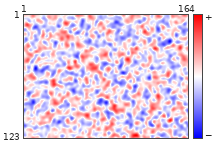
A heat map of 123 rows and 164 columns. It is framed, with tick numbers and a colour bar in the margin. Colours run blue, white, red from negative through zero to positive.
No seam splits the table. The texture is blotchy. Overall the values sit about 50% of the way up the scale. There are no lone odd cells. The values follow a bell shape. There is no overall slope. Neither half mirrors the other.
